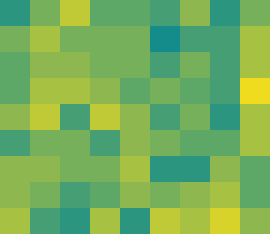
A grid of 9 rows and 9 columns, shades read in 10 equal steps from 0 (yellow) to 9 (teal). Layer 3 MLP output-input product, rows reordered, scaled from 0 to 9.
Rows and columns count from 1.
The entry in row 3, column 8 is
7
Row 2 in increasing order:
3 3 5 5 5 5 7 7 9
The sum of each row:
51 49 46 40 42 48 47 44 39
